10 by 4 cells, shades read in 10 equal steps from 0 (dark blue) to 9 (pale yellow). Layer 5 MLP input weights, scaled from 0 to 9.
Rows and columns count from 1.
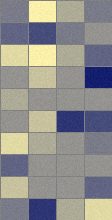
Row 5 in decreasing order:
6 5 5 5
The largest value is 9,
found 2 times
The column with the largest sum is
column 2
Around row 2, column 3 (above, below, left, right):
6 6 2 5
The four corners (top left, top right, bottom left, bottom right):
4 4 4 8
